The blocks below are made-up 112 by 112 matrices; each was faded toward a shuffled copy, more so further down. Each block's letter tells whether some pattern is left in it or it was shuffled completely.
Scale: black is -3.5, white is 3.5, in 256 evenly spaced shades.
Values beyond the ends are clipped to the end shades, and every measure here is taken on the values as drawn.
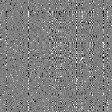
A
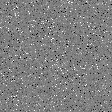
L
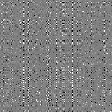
A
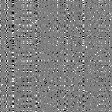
A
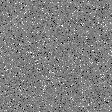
L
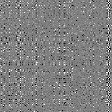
A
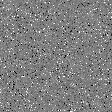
L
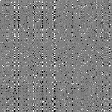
A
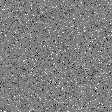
L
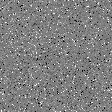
L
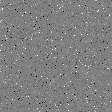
L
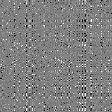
A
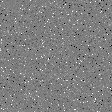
L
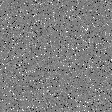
L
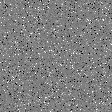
L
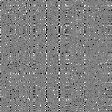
A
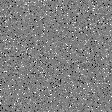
L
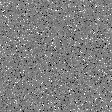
L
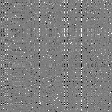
A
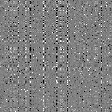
A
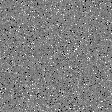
L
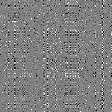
A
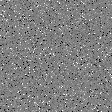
L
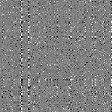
A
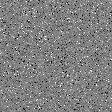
L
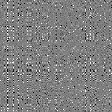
A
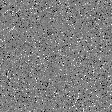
L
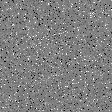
L
